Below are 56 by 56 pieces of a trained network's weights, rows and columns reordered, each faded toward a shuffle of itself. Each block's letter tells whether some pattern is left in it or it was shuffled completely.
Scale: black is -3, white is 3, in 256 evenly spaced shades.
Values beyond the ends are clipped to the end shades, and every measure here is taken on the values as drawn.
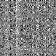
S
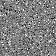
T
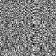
S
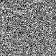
S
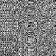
S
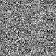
S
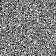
T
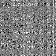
S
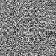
S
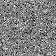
T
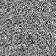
S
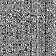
S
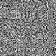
S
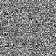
S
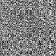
S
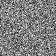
T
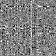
S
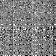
S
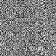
S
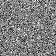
T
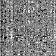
S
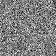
T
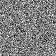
T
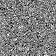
T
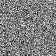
T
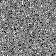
T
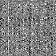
S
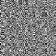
S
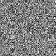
S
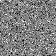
T
